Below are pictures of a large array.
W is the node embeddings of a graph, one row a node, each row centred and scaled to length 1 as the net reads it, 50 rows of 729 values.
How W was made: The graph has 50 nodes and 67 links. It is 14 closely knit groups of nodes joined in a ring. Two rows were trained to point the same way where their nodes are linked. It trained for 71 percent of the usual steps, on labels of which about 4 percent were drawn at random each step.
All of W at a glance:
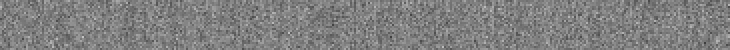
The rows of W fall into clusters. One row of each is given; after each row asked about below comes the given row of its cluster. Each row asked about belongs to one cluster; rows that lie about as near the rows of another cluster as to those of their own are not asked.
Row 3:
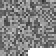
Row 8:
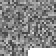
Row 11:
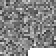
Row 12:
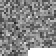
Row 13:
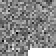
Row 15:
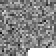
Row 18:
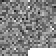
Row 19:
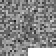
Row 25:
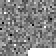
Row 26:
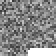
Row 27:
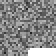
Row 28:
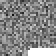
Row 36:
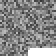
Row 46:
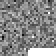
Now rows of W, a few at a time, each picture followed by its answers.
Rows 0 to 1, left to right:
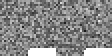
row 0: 3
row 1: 26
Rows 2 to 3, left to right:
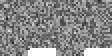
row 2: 28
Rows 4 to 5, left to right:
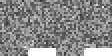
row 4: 3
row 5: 19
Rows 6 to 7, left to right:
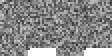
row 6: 28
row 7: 25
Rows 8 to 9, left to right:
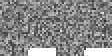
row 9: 13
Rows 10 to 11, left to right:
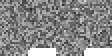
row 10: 25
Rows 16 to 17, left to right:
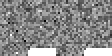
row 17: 25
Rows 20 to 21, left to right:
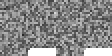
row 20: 46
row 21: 27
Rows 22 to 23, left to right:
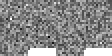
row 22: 13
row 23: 18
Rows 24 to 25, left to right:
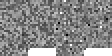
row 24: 46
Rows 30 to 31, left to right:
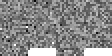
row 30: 13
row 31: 3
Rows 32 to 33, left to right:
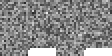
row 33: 19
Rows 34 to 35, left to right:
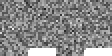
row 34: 27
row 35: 15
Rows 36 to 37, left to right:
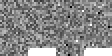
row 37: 8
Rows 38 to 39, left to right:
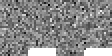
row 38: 36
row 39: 12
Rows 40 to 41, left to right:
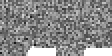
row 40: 8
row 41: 19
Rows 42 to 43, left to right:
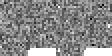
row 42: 18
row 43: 8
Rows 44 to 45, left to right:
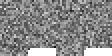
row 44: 26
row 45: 11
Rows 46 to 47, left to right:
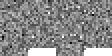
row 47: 11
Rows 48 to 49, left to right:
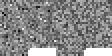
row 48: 36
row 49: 18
